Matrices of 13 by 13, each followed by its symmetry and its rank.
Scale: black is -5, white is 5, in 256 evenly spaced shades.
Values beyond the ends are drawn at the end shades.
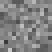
neither, full rank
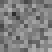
symmetric, full rank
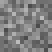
symmetric, full rank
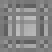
symmetric, rank one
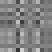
neither, rank one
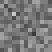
symmetric, full rank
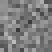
neither, full rank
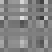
neither, rank one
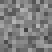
neither, full rank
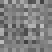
antisymmetric, rank two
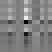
neither, rank one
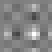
symmetric, rank one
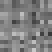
antisymmetric, rank two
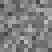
neither, full rank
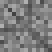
symmetric, full rank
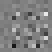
antisymmetric, rank two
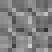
antisymmetric, rank two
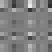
neither, rank one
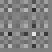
symmetric, rank one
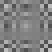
symmetric, rank one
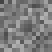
symmetric, full rank
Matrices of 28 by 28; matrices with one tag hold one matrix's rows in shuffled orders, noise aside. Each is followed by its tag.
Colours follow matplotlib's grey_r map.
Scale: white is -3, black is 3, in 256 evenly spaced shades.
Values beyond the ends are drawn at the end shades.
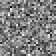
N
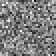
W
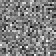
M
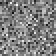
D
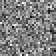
M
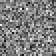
M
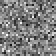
W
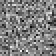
M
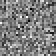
M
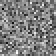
D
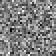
N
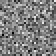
D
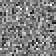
M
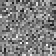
M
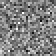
N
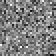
M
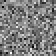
D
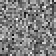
D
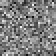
W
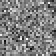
M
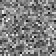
W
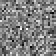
M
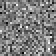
M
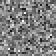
N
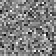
D
